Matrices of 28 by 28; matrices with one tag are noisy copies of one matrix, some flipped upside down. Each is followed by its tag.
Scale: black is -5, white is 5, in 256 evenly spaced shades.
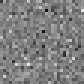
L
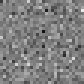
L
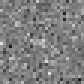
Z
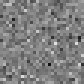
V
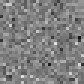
V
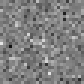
Z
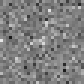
Z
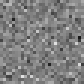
V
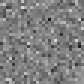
V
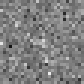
Z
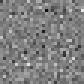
L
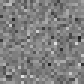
V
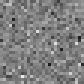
V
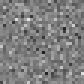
L
